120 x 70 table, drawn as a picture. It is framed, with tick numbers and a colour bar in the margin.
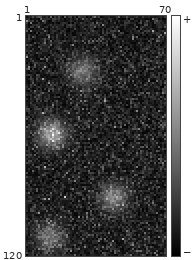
Odd rows or columns: none. Mirror symmetry: none. Average level on the scale: 20%. Histogram: skewed, a long tail of high values. Bumps: four.
